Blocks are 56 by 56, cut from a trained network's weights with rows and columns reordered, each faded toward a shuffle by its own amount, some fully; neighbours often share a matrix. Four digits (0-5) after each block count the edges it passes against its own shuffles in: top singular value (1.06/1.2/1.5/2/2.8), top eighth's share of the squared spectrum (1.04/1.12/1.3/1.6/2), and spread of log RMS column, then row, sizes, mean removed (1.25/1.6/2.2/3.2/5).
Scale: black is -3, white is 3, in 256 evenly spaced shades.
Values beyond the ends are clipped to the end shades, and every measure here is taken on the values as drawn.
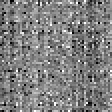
3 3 1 3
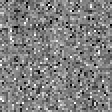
0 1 1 0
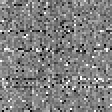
2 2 0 2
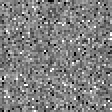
1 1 0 0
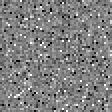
0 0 0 0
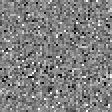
1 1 0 0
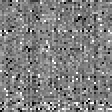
3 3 0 2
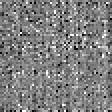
3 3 0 2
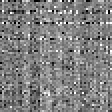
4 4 0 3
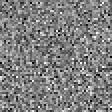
1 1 0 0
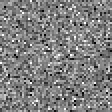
0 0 0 0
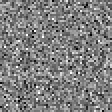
0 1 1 0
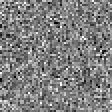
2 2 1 0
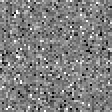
0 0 0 0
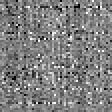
3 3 0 3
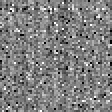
2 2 0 1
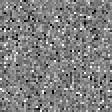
1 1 0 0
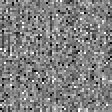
2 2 0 1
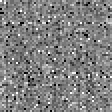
2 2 0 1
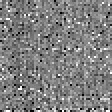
2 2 0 2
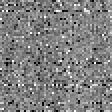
2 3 0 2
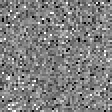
0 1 0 0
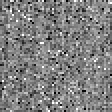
2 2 0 1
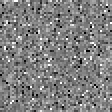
1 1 0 0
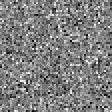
0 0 0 0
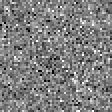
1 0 0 0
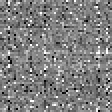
2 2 2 0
